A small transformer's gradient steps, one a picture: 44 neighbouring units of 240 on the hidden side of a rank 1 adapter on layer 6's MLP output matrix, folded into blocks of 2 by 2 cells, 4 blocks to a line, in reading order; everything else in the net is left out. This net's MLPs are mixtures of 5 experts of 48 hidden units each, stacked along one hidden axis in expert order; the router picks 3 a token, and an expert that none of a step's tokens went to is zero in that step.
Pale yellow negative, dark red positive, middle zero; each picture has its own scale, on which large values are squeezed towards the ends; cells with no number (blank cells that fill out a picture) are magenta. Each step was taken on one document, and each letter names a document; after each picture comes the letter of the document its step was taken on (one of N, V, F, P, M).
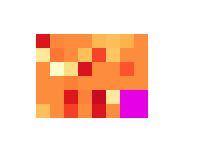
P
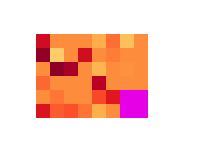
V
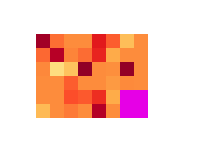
P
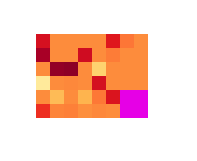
V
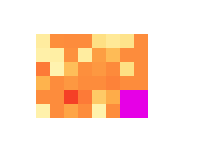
P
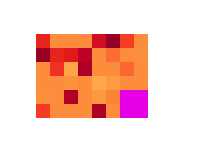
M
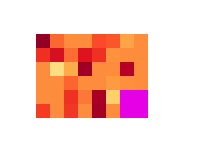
P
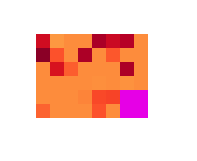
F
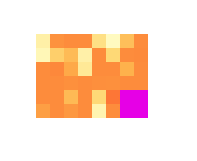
M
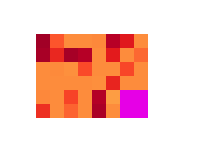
M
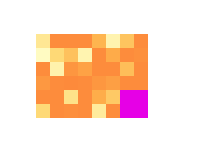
M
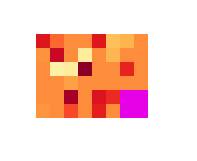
P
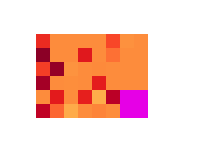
V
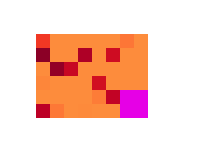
V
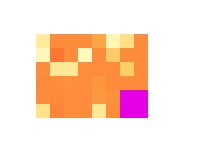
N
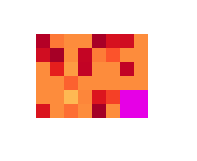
P
